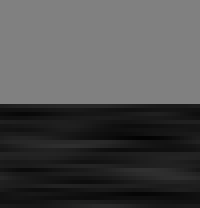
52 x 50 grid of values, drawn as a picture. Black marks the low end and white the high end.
The table splits into 2 rows of 1 panel. Panel 1,1: middling, flat. Panel 2,1: very low, streaked across, faint in contrast.
